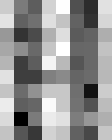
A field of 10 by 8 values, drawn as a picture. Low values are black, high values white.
The bottom middle is the smoothest part. The bottom left is the roughest part. No overall slope runs across the table. Upright stripes repeat 2 times across the table.
